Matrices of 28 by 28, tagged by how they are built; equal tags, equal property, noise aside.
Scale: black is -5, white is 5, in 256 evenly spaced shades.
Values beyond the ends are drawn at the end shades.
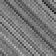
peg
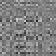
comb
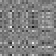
comb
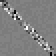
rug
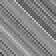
peg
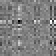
comb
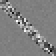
rug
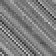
peg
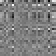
comb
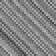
peg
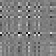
comb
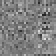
comb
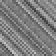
peg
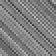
peg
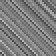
peg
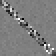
rug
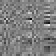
comb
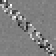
rug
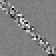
rug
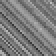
peg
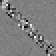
rug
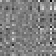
comb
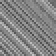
peg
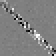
rug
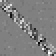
rug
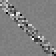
rug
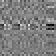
comb
